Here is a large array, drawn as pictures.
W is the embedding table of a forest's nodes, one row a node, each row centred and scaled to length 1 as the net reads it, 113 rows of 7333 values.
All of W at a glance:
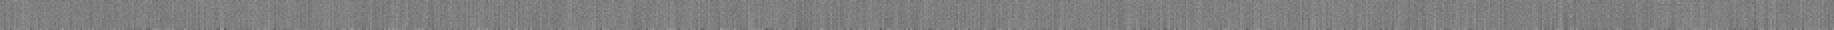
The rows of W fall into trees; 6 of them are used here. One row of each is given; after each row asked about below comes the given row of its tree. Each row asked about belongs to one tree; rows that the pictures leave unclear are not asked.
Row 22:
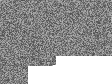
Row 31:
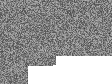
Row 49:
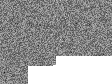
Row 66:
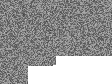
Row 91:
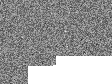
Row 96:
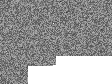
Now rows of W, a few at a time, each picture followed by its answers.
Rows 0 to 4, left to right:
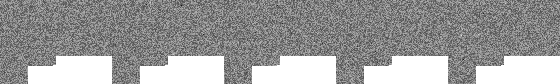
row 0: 66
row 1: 66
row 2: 96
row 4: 31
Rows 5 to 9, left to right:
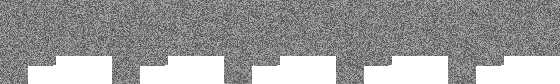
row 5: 66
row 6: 66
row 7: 31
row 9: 31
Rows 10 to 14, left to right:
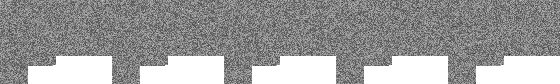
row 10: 22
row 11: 66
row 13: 31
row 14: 96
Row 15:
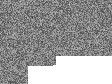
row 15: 31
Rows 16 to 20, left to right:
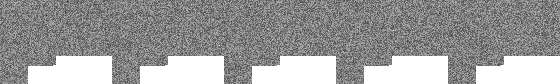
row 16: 31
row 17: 31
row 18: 91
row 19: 49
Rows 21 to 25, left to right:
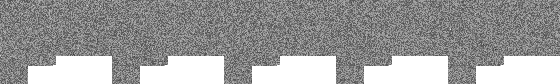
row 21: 96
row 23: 49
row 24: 22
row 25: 22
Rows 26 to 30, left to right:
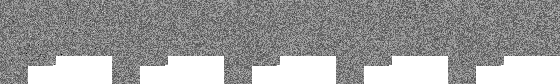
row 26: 96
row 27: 66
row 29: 66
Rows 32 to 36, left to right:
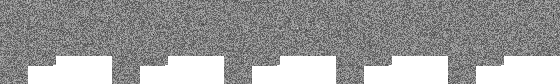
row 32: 66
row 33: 49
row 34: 49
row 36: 91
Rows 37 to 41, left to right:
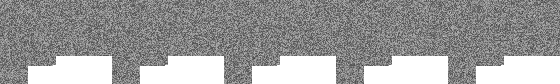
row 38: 66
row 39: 49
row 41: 66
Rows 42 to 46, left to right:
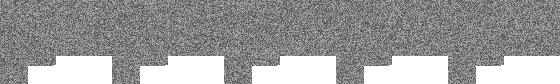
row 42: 22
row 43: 66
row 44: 31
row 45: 49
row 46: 49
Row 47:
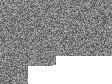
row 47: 91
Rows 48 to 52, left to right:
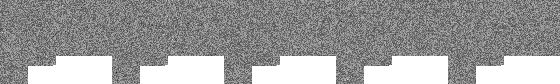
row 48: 91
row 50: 22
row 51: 31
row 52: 49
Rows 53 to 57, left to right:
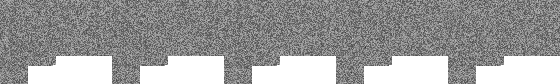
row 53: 22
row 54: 22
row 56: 66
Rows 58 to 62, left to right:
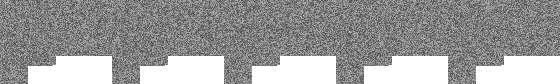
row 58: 22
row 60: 66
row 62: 66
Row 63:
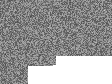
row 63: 96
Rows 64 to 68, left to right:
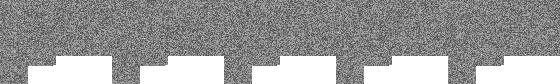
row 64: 31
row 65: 49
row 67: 66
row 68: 31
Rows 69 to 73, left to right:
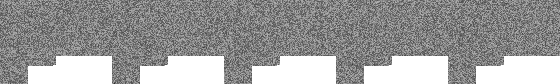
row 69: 31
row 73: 22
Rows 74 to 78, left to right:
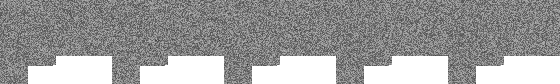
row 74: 31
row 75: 66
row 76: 49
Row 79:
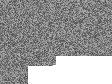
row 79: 22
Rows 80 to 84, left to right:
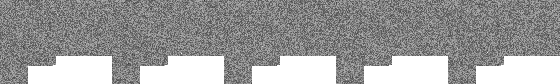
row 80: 22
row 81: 22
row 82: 31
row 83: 31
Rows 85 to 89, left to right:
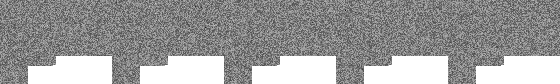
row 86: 96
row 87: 22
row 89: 31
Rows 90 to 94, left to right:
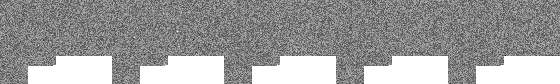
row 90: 66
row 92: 22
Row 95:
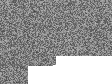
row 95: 22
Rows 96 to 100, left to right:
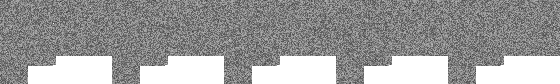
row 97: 49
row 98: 22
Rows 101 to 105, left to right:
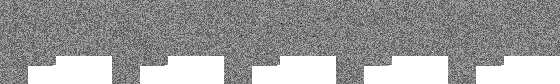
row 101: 22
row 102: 22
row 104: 96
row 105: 31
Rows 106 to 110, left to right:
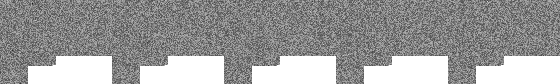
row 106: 22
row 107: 22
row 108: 22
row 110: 22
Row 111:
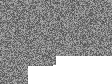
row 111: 66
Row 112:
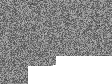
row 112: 22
